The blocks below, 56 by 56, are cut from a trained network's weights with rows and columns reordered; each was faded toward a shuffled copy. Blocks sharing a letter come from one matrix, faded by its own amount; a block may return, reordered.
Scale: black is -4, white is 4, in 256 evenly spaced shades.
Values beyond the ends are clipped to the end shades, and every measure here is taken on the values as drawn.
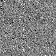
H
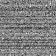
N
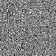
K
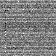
N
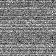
N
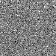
H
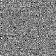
K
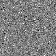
H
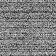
N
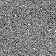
H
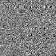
K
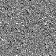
H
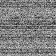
N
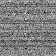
N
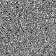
H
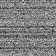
N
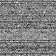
N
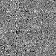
K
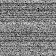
N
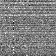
N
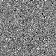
H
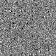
H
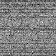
N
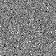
H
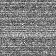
N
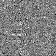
H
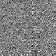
K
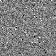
H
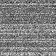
N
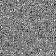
K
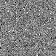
H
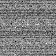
N
